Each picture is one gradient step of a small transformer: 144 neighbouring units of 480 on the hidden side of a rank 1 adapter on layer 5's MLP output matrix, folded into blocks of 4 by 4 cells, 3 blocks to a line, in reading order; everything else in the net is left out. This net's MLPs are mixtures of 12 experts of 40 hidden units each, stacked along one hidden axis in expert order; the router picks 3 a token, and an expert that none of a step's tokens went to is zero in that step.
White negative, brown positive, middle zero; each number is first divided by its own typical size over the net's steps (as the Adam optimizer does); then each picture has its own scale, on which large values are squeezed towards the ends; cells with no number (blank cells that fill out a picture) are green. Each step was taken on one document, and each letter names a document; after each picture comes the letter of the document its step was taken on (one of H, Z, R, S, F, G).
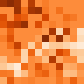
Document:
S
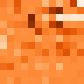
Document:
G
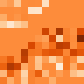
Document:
S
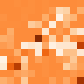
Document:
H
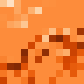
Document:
S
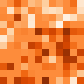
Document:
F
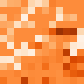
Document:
H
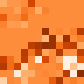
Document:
S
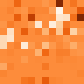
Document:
G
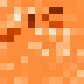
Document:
F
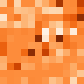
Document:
F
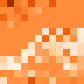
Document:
S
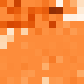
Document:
G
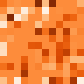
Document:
F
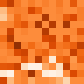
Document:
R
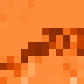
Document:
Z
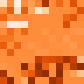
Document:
R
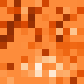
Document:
G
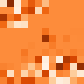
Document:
R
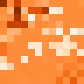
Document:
F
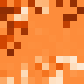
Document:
R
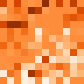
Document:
R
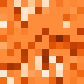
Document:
R
